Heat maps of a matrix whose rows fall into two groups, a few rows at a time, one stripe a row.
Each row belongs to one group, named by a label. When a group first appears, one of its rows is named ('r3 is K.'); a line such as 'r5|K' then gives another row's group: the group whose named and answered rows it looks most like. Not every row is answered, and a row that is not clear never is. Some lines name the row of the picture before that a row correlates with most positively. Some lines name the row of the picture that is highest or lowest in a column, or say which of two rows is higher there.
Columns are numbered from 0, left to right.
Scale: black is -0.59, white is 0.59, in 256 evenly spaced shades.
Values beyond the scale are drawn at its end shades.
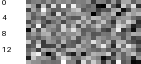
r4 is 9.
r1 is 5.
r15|9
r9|9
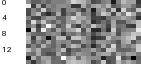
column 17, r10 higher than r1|Yes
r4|5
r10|9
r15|5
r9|5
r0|5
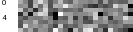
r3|5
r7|9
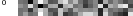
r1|5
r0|5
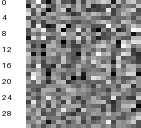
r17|5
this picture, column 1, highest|19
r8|9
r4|9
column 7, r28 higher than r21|No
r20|5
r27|9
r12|9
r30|5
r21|9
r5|9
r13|9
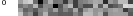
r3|9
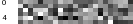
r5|9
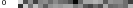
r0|9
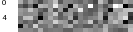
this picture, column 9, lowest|2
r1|9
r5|9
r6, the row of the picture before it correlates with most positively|1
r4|5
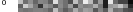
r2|9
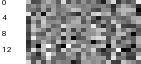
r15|9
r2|5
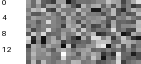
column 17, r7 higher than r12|Yes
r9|9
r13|9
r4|5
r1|9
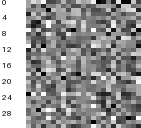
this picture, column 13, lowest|30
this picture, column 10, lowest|18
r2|5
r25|5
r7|9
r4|5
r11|9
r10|9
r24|9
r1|9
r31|9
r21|5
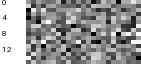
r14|9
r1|9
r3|5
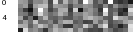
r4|9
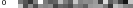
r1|9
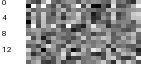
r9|9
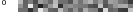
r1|5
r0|9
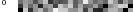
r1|5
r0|9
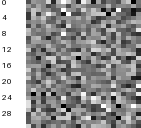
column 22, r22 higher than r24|Yes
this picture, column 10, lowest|14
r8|9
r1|5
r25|9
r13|5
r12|9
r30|5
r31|9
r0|9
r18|5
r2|9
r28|5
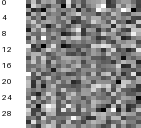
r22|9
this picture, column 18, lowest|20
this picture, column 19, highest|2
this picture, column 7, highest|27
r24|5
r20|9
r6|5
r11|9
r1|5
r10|5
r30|5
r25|9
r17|9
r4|9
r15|5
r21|9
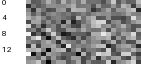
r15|5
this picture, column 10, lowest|13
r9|5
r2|5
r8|9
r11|5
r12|5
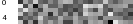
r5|9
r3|9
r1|9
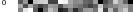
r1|5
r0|5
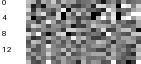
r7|5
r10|5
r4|9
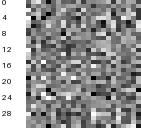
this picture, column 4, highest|24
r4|9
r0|5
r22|5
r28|9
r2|9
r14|9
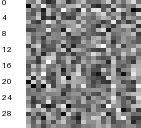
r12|5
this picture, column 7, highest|2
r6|5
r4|5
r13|9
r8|5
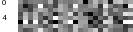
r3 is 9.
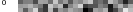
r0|9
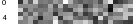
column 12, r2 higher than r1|Yes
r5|9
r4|5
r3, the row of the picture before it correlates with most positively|2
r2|9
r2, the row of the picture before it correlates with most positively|1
